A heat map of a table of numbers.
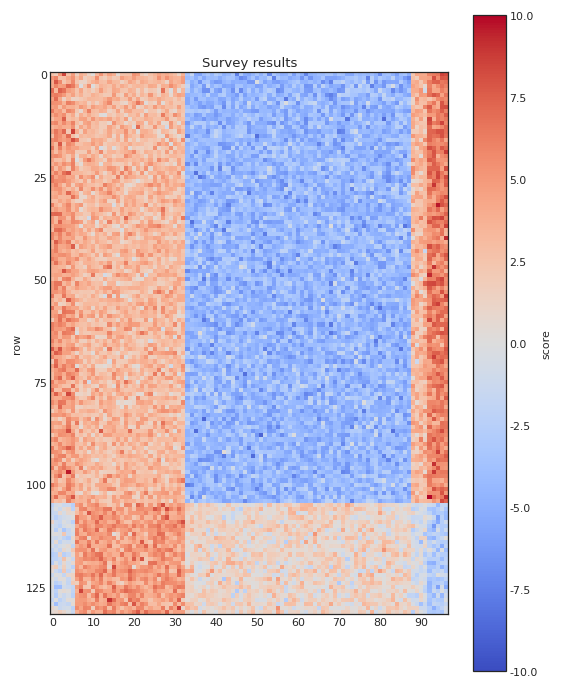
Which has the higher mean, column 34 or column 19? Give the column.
19
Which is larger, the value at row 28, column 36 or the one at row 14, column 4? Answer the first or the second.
the second
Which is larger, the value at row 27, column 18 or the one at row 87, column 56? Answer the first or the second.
the first
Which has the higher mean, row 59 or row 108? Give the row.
108
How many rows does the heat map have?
132
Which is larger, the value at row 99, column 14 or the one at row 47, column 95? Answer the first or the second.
the second
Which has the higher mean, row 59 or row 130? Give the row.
130
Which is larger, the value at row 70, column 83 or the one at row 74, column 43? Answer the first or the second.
the second
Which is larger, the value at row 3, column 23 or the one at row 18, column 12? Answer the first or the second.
the first
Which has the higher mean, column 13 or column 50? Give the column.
13
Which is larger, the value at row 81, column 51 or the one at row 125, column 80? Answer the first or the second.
the second
